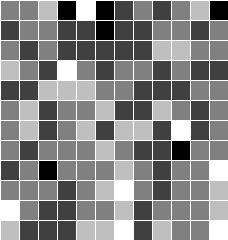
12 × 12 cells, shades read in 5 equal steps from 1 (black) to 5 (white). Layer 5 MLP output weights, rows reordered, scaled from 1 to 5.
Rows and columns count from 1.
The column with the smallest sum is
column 8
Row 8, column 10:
1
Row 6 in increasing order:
2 2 2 2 3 3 3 3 3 4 4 4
